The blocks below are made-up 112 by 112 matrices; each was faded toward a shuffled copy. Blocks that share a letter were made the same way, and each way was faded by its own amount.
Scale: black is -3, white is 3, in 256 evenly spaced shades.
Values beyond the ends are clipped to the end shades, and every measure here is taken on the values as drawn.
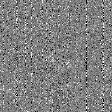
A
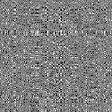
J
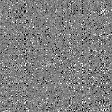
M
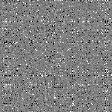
M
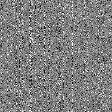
A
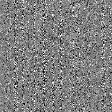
A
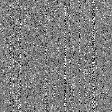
A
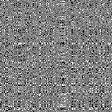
J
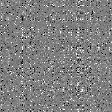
M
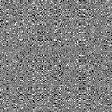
J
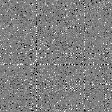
M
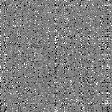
M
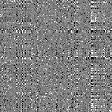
J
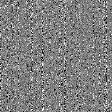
A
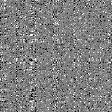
M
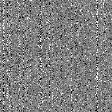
A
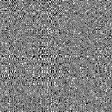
J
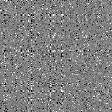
M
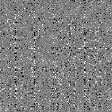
M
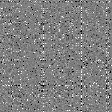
M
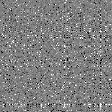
M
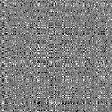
J
